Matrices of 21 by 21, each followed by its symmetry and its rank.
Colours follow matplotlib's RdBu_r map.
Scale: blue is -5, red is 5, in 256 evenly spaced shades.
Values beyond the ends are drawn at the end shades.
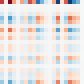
neither, rank one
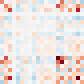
symmetric, rank three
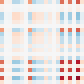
symmetric, rank one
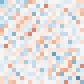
symmetric, full rank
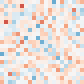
symmetric, full rank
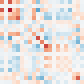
symmetric, rank three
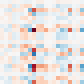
neither, rank two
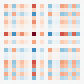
symmetric, rank one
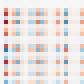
neither, rank one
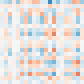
neither, rank two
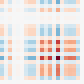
symmetric, rank one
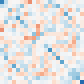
symmetric, full rank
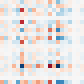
neither, rank two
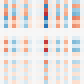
neither, rank one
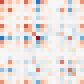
symmetric, rank three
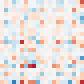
neither, rank three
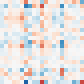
neither, rank three
